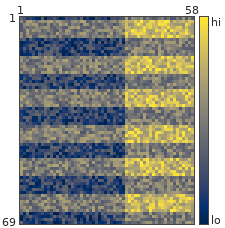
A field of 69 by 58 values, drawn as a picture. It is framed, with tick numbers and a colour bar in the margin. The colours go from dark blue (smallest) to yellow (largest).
Stripes: horizontal, repeating 6 times. Seam: vertical, 60% of the way across, the right part higher. Average level on the scale: 50%.
